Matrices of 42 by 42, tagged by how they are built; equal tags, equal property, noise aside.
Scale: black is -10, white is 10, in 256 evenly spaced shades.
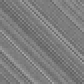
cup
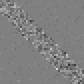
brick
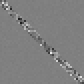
brick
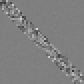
brick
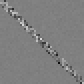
brick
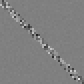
brick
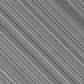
cup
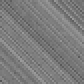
cup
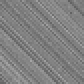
cup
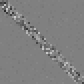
brick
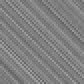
cup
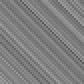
cup
